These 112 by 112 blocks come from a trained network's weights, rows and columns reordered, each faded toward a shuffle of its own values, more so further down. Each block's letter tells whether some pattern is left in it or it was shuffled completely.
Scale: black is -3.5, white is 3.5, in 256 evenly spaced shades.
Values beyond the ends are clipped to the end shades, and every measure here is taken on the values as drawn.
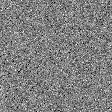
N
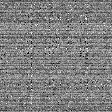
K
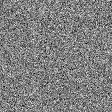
N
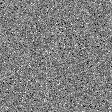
N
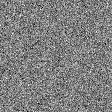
N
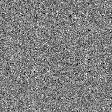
K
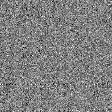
K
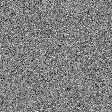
N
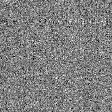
K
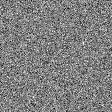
N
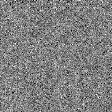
K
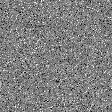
N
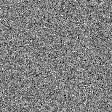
N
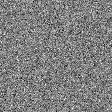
N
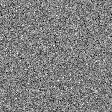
N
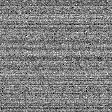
K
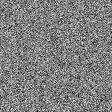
N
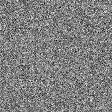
K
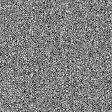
K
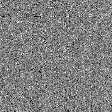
K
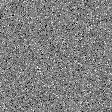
N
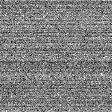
K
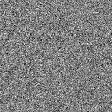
K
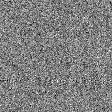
K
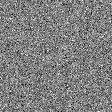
N
